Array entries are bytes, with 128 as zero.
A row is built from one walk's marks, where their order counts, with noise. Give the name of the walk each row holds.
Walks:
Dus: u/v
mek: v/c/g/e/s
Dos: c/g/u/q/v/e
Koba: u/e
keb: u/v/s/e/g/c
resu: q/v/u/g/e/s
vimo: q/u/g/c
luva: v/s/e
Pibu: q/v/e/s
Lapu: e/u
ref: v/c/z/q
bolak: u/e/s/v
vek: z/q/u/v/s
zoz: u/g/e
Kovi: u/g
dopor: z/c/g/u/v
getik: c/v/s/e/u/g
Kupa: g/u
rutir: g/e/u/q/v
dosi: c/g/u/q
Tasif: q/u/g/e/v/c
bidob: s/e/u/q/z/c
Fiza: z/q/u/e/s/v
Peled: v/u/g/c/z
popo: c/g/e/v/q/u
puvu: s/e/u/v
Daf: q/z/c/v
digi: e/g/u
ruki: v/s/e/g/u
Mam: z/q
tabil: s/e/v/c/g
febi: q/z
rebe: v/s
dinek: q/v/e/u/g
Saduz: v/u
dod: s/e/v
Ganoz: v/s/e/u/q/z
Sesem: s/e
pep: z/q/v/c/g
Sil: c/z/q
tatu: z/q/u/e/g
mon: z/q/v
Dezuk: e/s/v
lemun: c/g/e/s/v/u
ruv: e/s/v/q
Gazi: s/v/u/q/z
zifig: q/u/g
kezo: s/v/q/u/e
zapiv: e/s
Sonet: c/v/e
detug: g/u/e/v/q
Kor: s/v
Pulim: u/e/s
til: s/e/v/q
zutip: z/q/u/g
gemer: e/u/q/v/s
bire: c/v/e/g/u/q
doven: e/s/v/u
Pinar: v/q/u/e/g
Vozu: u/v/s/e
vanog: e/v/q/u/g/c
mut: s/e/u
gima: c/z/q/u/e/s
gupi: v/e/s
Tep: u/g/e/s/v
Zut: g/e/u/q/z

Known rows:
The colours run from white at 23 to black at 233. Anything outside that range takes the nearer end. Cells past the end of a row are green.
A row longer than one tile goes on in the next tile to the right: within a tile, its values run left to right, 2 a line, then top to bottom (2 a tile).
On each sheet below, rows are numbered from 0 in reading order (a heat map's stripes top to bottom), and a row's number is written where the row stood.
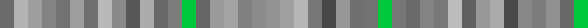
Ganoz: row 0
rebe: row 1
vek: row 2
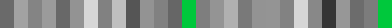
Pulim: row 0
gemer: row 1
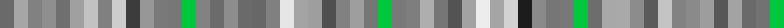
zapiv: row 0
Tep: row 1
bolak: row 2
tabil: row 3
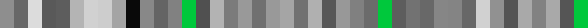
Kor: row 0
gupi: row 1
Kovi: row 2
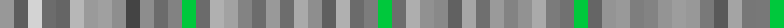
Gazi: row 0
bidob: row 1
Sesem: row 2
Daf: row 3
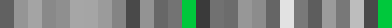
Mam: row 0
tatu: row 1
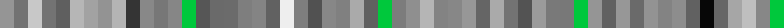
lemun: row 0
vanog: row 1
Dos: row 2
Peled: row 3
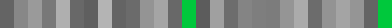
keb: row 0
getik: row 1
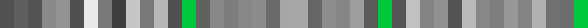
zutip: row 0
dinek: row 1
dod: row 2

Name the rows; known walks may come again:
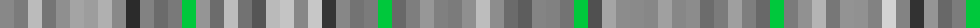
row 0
pep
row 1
doven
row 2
popo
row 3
Sonet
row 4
gemer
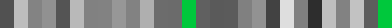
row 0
dod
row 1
vimo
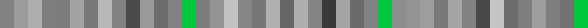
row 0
Zut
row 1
dosi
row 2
Vozu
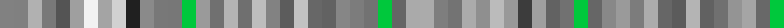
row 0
bolak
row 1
Dus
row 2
Lapu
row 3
keb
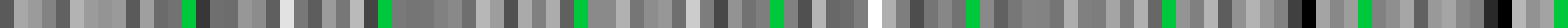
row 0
til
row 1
tatu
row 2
zoz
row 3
rutir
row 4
kezo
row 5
resu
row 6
ref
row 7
Sil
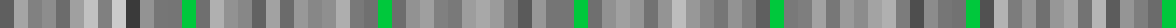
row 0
zapiv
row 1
Sesem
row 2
febi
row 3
Koba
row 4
mon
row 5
gupi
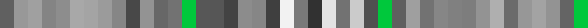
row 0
Mam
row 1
zifig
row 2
getik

